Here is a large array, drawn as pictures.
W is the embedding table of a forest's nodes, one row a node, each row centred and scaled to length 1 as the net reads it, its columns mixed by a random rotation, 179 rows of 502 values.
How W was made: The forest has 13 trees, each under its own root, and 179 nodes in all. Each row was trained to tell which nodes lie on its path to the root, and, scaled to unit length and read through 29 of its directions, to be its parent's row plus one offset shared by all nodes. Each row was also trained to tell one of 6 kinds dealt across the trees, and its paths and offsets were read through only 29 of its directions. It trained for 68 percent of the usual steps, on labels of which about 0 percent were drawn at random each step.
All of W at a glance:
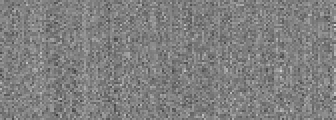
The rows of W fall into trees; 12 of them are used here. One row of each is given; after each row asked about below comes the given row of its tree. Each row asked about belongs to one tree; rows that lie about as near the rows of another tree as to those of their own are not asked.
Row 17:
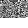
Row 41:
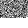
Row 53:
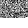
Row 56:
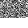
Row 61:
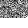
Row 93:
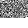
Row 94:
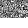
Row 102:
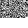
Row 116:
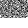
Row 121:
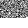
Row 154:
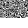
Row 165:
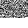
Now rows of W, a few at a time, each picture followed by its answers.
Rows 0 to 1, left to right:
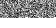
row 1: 165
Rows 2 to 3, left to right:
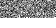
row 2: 102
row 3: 56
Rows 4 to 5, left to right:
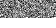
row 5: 94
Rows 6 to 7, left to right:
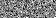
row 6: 154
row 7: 154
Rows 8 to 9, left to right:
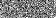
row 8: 116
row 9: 61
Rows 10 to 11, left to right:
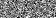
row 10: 41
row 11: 165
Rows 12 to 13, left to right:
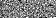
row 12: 102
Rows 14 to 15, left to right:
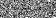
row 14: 53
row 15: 56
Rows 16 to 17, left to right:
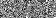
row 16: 41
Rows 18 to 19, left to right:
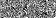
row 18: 56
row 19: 94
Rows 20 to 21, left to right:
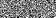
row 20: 41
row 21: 102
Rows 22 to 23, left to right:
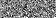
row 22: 56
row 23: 56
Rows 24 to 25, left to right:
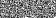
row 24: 93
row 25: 121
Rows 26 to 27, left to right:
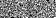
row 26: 61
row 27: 102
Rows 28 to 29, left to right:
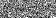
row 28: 17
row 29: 61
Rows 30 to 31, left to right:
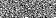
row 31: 94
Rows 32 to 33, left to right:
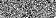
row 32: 116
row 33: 102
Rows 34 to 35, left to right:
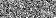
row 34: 154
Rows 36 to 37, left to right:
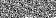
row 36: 93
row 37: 116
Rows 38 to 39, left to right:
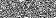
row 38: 56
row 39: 116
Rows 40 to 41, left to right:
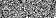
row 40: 102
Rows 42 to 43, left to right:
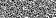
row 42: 93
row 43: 17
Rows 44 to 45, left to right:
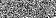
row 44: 116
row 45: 94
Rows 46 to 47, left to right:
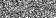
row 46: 102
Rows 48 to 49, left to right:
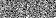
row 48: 41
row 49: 116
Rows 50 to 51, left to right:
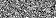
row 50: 56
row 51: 41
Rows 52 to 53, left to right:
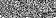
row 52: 116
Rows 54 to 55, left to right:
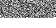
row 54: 116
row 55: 93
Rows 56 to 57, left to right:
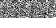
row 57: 17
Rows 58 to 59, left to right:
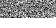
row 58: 61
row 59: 61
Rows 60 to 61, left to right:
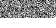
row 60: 17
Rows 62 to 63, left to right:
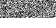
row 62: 165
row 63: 94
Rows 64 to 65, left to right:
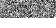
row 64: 56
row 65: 41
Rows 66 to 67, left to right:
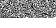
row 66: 17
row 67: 154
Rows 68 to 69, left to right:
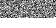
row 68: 102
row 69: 154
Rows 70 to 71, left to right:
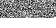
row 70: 94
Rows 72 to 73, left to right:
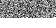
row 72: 116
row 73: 17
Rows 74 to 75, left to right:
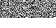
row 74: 102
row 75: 165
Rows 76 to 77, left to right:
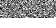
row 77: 41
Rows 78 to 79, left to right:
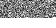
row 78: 17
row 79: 17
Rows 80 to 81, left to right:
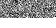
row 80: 41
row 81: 17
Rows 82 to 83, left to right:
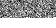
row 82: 94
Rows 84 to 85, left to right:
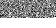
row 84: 102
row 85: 17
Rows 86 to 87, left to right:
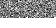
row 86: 102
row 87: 121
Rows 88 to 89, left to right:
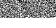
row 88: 53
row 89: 116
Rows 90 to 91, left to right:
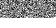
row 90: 41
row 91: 116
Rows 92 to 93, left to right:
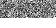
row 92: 165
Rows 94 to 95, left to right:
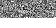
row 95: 94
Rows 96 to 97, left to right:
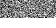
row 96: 61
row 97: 41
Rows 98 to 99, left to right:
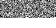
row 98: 93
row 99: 165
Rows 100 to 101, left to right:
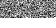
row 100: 61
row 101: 116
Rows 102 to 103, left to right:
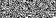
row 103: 61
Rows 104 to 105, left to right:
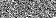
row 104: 116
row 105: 61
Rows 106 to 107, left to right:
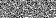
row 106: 93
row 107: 116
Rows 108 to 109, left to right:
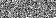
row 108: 165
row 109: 116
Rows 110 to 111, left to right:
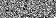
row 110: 154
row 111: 41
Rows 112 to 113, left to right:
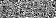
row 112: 17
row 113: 154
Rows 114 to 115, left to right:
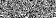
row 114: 61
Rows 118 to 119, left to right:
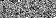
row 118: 17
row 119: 165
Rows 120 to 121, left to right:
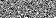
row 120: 17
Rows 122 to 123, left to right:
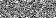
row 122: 165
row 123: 165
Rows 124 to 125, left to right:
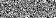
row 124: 93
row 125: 165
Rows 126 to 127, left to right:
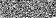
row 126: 116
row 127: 56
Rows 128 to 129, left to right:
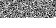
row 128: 121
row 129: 154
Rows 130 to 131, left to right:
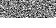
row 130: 116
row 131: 94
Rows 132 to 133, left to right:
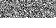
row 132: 56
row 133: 61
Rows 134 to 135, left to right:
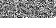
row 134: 165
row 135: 61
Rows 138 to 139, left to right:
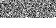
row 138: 93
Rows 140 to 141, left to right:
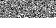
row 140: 17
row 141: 102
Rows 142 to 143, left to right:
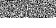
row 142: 93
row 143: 93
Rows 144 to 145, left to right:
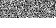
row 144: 154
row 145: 41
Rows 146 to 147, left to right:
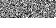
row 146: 121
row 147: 41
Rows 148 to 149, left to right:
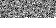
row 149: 41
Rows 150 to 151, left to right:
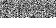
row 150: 165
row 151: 165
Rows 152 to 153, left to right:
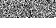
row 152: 154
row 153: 102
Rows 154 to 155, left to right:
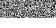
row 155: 41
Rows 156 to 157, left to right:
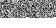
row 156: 165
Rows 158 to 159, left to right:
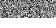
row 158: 17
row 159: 61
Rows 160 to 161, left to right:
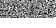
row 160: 102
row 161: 17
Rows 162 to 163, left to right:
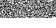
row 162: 61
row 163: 56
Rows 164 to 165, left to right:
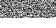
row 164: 61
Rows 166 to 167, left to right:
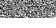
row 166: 61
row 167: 61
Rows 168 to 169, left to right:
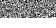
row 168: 154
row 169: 17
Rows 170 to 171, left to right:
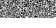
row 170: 41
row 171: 93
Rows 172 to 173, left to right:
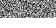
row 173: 93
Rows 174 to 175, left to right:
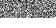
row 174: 41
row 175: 165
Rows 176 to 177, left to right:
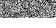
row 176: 53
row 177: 94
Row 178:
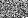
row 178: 165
